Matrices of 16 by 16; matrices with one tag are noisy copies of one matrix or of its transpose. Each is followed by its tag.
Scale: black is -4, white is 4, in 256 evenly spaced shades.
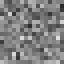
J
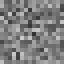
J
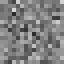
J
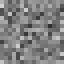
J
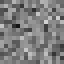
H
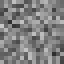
H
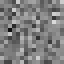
J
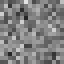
H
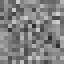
J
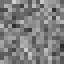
H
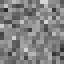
H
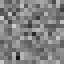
J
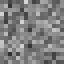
H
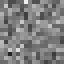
H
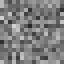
J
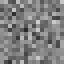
J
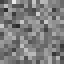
H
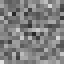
J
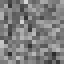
H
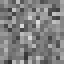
J
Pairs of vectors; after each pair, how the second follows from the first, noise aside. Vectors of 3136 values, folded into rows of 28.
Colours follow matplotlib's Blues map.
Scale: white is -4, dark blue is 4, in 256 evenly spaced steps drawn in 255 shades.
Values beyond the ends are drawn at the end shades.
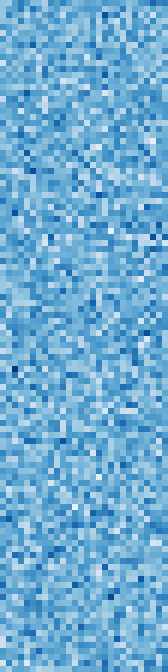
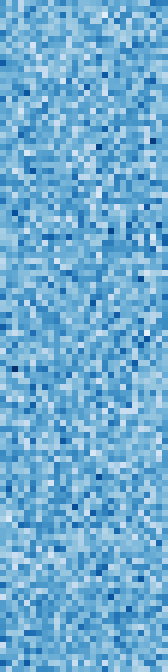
sign-scrambled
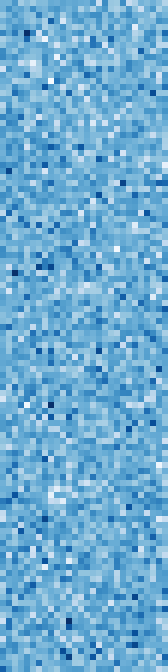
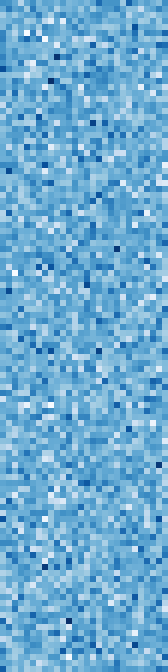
sign-scrambled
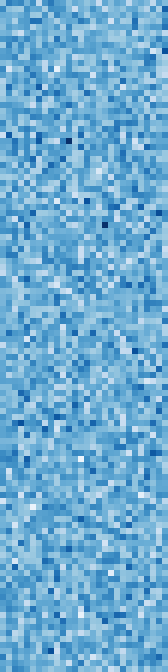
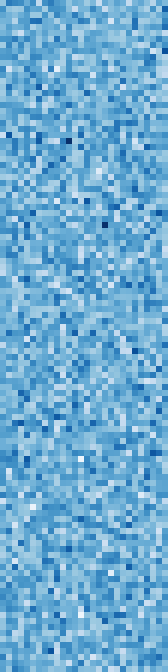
copied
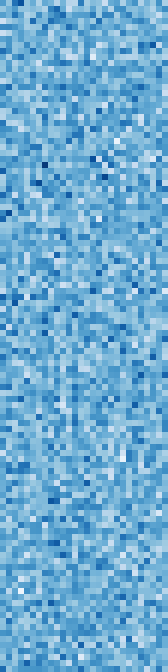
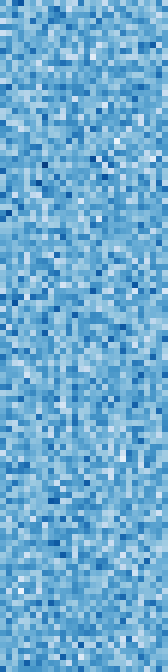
copied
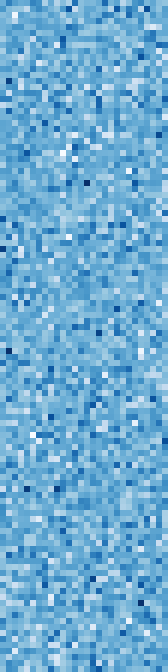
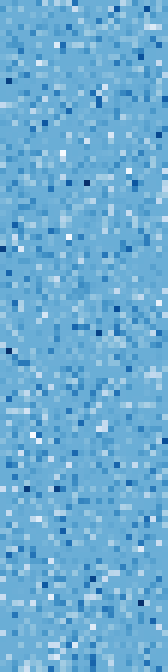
partly zeroed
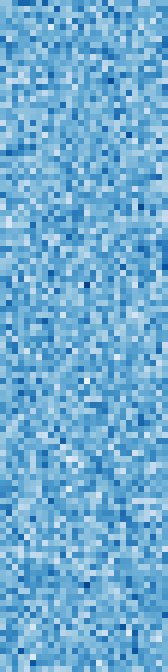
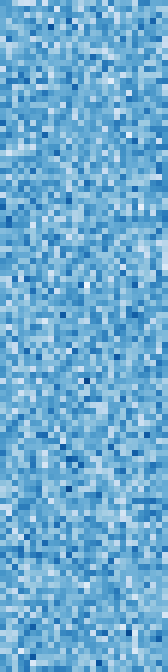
negated
